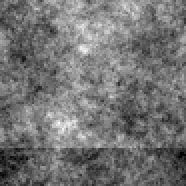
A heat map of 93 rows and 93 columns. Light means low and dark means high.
There are no regular stripes. The texture is blotchy. The bottom right is the ninth with the highest average. The bottom part is higher, past a seam about 80% of the way down.
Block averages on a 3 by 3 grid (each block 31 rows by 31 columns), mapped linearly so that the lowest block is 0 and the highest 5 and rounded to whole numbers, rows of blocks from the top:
403
314
445
